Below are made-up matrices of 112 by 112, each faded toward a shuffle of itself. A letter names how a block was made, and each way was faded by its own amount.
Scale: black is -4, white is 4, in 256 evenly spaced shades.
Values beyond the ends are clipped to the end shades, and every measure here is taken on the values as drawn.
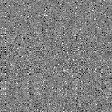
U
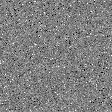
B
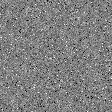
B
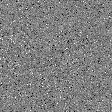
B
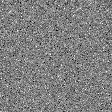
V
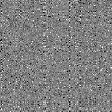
U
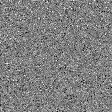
V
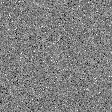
V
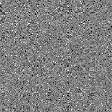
U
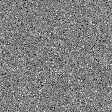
V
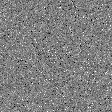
B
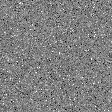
B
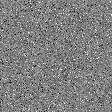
B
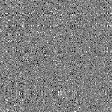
U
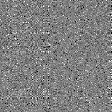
U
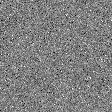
V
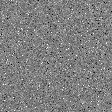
B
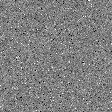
B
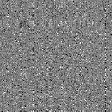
U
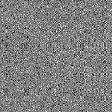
U
